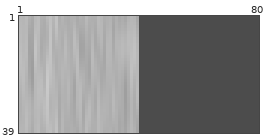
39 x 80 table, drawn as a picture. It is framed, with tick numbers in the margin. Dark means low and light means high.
The table splits into one row of 2 panels. Panel 1,1: high, streaked downward, faint in contrast. Panel 1,2: low, flat.
